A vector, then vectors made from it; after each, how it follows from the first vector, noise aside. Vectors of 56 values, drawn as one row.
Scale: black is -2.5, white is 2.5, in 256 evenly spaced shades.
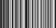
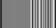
partly zeroed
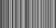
shrunk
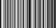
reversed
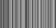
shrunk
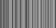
shrunk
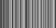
shrunk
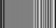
partly zeroed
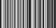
reversed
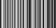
reversed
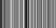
partly zeroed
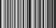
reversed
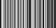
reversed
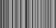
shrunk
